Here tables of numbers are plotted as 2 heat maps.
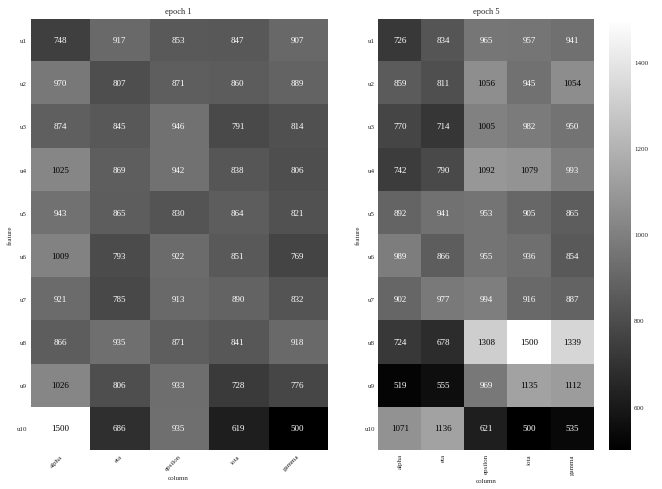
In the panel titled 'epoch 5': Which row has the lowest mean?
u10
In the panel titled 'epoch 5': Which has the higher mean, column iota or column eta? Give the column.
iota
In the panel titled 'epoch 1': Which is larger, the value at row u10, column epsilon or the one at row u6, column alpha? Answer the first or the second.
the second
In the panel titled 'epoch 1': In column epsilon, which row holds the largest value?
u3
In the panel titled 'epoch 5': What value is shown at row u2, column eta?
811
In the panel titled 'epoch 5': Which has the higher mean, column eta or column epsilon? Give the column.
epsilon
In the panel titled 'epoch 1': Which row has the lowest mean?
u10
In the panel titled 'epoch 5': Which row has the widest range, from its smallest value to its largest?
u8
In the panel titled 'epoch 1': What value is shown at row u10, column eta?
686
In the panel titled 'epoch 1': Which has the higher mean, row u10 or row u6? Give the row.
u6
